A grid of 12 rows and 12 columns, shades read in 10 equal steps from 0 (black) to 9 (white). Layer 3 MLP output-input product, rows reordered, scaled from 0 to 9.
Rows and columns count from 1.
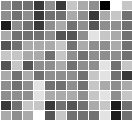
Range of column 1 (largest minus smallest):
6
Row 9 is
5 4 5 8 4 4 5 4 7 6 5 6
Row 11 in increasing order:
1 2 2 3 4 4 4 4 6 7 7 7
